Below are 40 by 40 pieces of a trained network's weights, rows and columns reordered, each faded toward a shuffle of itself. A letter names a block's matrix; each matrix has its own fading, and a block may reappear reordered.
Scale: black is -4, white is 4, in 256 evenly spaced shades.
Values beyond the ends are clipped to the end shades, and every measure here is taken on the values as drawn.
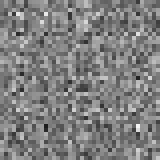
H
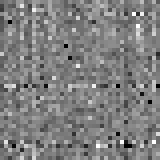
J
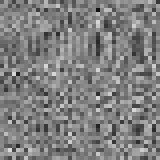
H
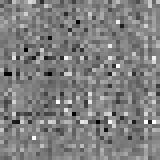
J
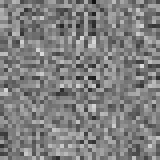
H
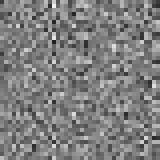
H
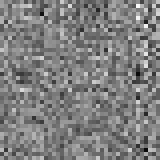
H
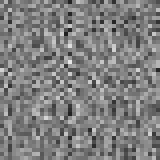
H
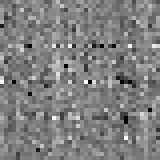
J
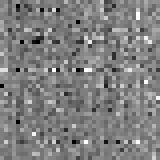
J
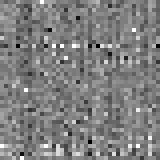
J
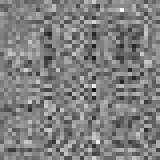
H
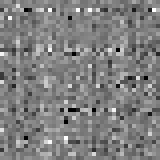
J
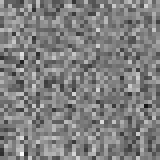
H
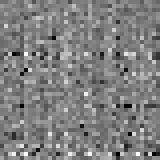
J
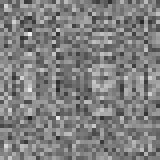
H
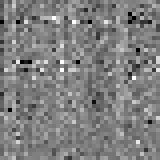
J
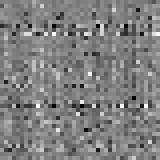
J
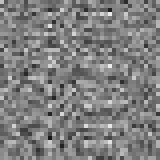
H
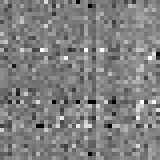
J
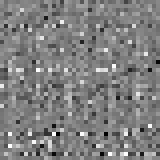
J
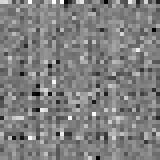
J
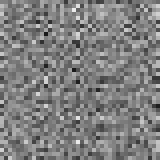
H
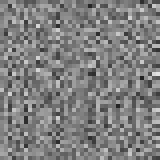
H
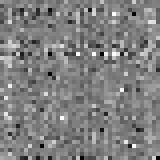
J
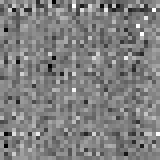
J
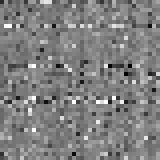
J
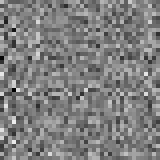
H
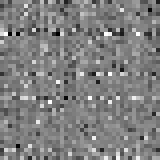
J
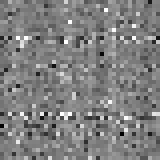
J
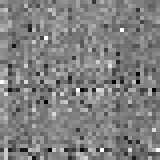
J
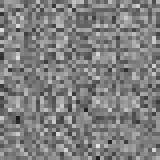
H
